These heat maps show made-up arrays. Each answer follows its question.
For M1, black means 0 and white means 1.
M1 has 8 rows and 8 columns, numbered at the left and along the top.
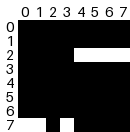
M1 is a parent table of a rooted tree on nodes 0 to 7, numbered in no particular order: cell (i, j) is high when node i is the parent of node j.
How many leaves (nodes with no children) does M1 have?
6
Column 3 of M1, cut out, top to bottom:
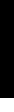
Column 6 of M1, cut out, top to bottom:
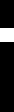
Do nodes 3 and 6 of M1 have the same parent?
no
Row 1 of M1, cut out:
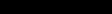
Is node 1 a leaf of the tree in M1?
yes
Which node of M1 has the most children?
2
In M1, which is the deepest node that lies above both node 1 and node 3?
7
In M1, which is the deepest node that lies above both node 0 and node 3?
7
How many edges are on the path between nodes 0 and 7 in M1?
1
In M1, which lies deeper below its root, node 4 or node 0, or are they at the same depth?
node 0
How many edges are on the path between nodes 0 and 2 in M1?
2
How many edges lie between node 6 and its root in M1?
1
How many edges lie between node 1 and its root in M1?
2
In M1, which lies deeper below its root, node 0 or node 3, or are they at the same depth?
the same depth
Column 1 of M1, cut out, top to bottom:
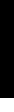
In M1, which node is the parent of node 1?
7
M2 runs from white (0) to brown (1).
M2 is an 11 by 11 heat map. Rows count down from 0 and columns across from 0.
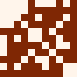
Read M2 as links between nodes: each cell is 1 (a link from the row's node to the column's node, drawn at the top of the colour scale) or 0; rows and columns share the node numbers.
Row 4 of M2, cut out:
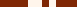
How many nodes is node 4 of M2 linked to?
8
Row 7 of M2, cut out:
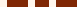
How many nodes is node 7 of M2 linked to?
8
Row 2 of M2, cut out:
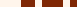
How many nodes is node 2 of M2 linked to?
6
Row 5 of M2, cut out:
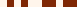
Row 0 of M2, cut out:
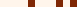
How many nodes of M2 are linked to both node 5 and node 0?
1
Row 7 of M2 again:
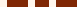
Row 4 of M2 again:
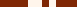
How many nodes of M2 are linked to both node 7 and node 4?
7
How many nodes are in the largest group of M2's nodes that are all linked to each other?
5
